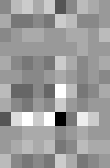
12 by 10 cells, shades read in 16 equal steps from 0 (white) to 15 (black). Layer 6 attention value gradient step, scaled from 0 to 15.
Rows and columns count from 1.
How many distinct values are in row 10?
3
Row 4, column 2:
6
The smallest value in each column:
4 2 0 3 0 0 4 1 3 4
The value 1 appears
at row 9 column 8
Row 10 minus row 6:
0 0 -2 -2 -1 2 0 -2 0 -1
